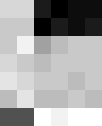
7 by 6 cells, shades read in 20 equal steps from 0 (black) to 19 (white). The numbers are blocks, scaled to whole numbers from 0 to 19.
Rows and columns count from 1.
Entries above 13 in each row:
2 2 5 6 6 6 4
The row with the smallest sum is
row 2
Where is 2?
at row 1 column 3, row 2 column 4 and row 2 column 6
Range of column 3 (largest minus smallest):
19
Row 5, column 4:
15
